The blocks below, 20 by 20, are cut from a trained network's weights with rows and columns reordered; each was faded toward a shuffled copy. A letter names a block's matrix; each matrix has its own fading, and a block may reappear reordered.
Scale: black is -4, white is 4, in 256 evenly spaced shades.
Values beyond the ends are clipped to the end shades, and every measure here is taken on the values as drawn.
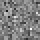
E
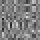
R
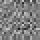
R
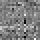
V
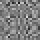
R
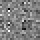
V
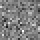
E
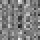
R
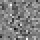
E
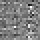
V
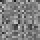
R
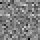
E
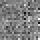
V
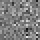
V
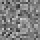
R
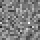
E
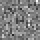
E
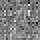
V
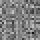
R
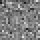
E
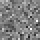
E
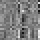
R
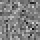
E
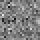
V
